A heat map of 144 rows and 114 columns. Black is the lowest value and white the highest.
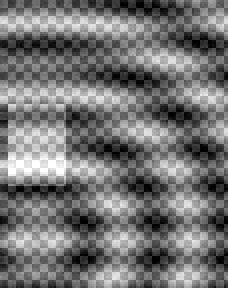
There is no overall slope. An odd patch, higher than its surroundings, sits in the middle left. The ninth with the highest average is the middle left. Rings spread out from the bottom left. Stripes running across repeat 8 times from top to bottom.
